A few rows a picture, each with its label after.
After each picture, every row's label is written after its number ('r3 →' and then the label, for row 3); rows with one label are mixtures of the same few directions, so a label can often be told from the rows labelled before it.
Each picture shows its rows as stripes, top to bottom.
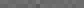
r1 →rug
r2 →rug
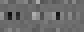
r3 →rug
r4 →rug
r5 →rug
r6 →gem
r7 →gem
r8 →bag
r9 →rug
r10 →gem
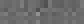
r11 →bag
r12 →bag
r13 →rug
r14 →rug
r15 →bag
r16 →rug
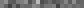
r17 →rug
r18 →gem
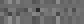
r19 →gem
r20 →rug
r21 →rug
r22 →gem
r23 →gem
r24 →gem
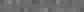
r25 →gem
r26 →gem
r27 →bag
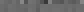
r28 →bag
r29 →rug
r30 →rug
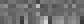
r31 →rug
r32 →rug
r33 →bag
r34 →rug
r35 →bag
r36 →bag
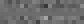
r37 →gem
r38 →bag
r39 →rug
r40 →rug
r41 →bag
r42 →rug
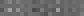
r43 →gem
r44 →bag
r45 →gem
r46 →bag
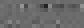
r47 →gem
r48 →bag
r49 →bag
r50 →gem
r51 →rug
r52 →gem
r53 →gem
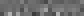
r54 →bag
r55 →bag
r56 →bag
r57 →gem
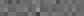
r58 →gem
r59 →rug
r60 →rug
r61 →rug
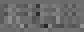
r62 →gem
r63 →rug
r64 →gem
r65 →rug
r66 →gem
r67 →gem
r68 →bag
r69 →bag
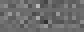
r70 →bag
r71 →rug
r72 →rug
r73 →gem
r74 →rug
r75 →bag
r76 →bag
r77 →rug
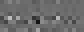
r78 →gem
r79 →rug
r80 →rug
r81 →gem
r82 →gem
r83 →rug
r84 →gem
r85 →rug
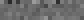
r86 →gem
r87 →bag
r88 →rug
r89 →gem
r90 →bag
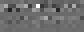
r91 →bag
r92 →rug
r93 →gem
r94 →bag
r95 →bag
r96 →gem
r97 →rug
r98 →gem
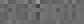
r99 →rug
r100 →rug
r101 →gem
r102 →rug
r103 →rug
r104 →gem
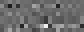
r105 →gem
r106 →gem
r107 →rug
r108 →gem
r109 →bag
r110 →bag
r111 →bag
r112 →gem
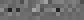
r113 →bag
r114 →rug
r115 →gem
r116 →gem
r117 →rug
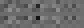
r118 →gem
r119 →rug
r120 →gem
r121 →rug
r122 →rug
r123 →gem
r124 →gem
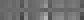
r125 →bag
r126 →bag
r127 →bag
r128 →bag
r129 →bag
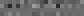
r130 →bag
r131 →gem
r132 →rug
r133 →gem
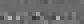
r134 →bag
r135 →rug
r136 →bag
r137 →rug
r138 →gem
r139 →bag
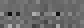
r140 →rug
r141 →bag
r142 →bag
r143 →gem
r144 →gem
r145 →bag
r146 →gem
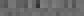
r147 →rug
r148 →rug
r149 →bag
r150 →gem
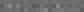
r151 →bag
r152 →gem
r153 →bag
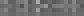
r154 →rug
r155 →bag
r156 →rug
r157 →rug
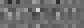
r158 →gem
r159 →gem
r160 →rug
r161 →gem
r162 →gem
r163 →bag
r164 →rug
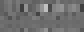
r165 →gem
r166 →bag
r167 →bag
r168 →rug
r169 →gem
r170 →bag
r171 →gem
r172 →bag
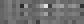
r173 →gem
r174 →bag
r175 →gem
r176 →bag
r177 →gem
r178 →rug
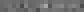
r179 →bag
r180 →bag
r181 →rug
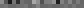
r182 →gem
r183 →rug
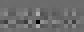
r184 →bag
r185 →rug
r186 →rug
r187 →rug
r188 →bag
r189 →rug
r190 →rug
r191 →gem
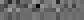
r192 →gem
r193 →rug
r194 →gem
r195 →gem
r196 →gem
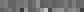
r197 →rug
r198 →rug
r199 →bag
